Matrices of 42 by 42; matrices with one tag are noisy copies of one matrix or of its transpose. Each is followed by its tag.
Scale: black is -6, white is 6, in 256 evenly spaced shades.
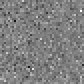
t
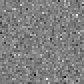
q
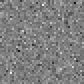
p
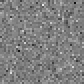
p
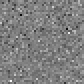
t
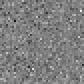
t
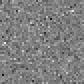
p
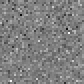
t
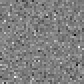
q
